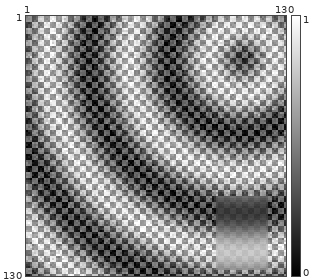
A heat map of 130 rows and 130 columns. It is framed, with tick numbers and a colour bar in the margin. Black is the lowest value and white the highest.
The bottom right is the calmest part. An odd patch, calmer than its surroundings, sits in the bottom right. Neither half mirrors the other. Concentric rings centre on the top right.
